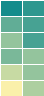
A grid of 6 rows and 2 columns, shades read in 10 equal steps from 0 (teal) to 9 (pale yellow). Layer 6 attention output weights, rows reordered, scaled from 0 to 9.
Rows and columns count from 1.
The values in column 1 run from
0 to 9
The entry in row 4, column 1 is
4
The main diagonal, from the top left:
0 2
